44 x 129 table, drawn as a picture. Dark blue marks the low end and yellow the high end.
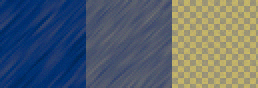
It is made of 1 by 3 panels. Panel 1,1: very low, slanting up to the right, faint in contrast. Panel 1,2: low, slanting up to the right, faint in contrast. Panel 1,3: high, checkered.
